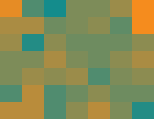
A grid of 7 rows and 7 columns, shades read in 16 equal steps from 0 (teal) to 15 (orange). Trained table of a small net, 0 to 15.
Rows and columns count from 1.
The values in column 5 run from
4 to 11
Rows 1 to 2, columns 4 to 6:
7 7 9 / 7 8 5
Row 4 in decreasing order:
10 10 8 7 7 7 6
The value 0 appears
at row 1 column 3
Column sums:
62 53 40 50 50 48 63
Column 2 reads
4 10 1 7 9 11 11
